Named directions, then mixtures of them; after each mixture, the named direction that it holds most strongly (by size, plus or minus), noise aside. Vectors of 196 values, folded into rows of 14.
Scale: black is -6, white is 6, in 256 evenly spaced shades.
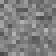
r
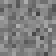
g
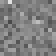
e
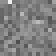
e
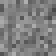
g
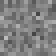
g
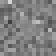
e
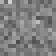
e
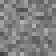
r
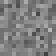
g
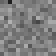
e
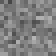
r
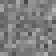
g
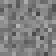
g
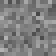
g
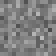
g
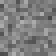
r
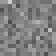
e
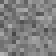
r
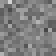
e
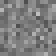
g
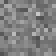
r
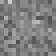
e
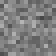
r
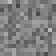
g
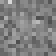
e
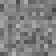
g
